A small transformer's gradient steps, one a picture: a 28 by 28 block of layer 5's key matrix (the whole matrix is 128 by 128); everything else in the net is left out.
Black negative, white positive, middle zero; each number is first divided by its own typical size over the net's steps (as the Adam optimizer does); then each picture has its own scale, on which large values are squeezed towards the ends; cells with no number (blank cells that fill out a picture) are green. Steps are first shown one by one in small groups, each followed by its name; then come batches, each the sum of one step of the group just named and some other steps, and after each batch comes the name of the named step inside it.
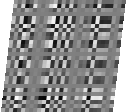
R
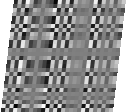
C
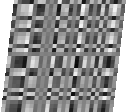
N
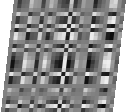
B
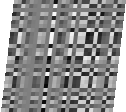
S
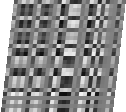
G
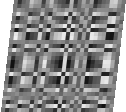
B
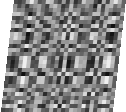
B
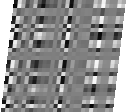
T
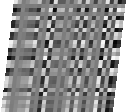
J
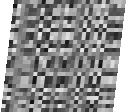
T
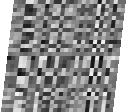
J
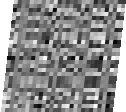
J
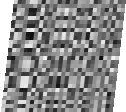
J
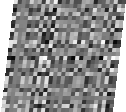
J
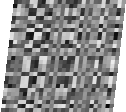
T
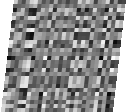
J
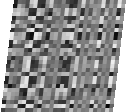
T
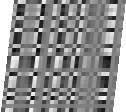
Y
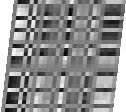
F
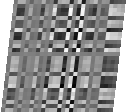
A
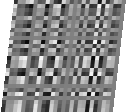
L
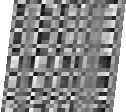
Y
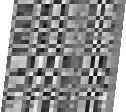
Y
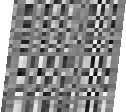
A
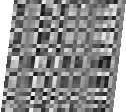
Y
